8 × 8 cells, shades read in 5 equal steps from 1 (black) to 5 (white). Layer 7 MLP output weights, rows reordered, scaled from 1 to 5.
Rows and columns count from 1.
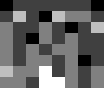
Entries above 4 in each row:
0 0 0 0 0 0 1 2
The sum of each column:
22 20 18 24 22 21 16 19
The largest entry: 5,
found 3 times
